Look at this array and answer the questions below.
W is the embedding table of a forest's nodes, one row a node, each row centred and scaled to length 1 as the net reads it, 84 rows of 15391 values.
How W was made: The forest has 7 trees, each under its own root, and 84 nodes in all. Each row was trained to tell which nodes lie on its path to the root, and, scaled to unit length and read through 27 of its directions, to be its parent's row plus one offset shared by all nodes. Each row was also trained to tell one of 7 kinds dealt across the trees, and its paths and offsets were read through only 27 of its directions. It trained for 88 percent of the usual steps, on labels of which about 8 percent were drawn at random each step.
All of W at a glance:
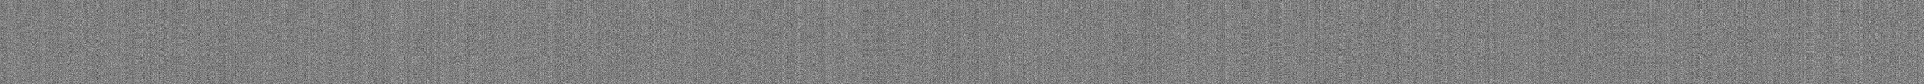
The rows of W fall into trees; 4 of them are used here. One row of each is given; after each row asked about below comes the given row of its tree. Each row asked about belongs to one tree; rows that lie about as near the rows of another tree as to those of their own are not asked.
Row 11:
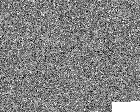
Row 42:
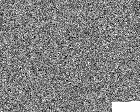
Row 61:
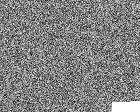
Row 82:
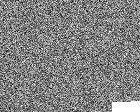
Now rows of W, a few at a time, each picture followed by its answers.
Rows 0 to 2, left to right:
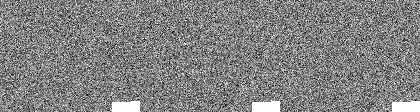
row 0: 61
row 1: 82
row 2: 82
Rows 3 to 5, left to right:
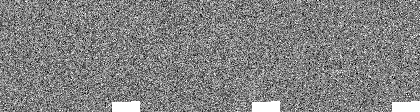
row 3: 42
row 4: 82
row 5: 82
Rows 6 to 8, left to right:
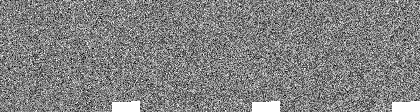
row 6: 82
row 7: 82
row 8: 82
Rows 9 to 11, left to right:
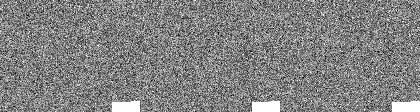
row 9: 61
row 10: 11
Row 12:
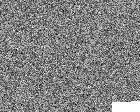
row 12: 61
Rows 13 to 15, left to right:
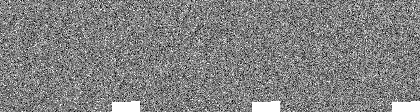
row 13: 82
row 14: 11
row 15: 61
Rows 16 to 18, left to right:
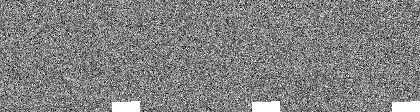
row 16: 42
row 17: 42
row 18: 11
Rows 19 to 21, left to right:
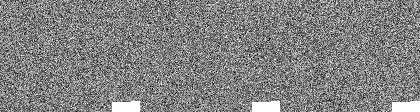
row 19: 82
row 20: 61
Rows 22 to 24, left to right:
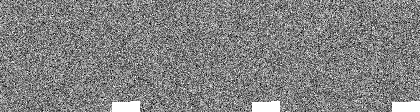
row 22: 61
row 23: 82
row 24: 11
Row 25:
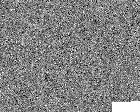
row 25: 11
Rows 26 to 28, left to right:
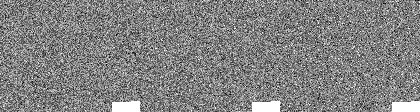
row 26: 82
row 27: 82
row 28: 82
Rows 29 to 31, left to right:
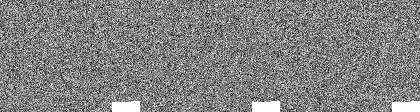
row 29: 42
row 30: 11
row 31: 42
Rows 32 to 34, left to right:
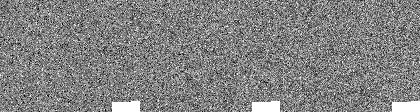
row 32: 11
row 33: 82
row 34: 82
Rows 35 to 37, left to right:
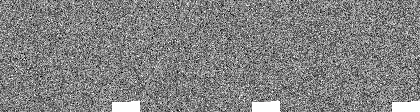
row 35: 82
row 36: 11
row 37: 82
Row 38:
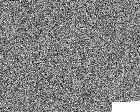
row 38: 82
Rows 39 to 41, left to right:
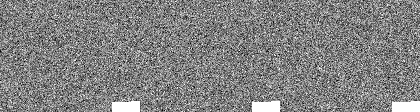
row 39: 42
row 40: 11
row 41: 11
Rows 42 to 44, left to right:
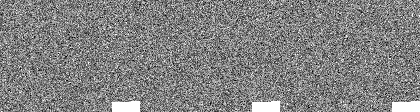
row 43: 82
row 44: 61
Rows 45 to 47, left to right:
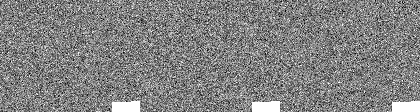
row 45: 61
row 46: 42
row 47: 82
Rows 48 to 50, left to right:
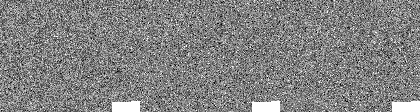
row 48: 42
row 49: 11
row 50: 11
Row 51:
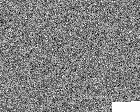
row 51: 42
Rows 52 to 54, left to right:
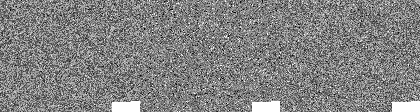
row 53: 82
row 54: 11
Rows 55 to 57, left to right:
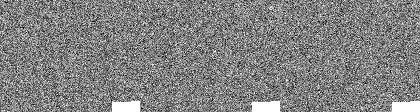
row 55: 11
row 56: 61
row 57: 61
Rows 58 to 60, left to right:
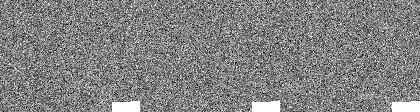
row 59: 61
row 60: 42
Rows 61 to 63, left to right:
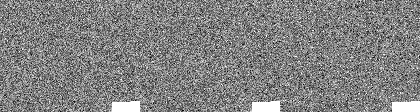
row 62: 61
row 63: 42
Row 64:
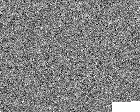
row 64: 82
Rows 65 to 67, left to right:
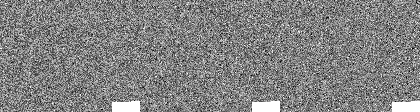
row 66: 11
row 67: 61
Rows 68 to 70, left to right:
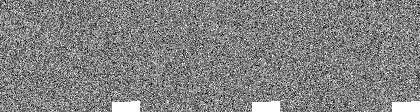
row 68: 11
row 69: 82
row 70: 42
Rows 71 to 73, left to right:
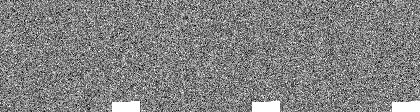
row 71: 82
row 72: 11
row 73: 61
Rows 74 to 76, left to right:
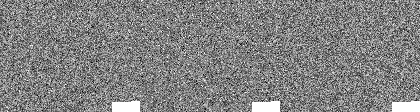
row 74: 42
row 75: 61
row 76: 82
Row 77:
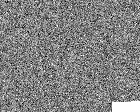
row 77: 11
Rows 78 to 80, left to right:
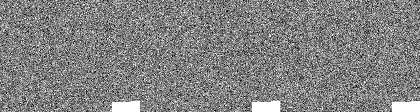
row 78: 61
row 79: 11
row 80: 42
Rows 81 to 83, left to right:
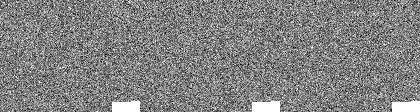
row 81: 11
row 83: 42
